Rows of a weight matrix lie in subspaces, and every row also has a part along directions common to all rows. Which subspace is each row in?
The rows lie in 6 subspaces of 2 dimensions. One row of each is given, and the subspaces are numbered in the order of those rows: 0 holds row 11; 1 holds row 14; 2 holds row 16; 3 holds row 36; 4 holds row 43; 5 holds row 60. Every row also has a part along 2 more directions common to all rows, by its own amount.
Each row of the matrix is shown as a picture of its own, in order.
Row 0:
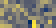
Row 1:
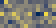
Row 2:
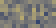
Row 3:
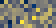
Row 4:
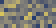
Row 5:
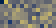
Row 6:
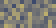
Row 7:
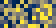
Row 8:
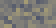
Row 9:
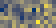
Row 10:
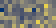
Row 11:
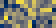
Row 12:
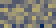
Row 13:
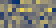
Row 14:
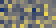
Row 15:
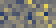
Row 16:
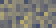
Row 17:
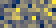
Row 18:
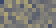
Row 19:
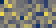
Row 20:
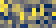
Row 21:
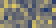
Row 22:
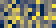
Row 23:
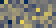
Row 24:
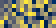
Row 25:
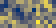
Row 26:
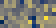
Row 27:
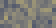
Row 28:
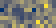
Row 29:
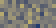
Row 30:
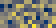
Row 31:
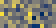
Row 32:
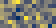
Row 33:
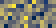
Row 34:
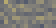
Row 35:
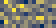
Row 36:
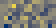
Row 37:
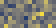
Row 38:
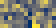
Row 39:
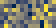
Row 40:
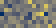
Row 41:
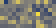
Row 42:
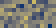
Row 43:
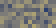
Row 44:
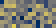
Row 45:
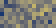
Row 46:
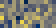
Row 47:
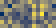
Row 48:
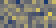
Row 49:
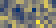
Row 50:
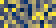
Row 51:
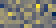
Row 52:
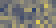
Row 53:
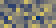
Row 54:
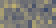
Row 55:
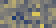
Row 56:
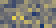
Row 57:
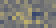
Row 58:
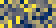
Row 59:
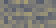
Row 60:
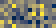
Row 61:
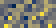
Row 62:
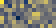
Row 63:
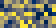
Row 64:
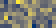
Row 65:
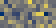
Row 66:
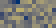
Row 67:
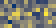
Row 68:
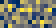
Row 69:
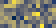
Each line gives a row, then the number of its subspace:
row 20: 1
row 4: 5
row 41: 5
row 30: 4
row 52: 1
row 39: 4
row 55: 5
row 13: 4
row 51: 1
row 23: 2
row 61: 3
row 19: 5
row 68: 4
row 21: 0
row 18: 2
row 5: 2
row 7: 2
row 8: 3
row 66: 4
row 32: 4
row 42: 3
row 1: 4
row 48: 3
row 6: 3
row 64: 0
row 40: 0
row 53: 3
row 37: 3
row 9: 1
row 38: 0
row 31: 2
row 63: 4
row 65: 0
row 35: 3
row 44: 5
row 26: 0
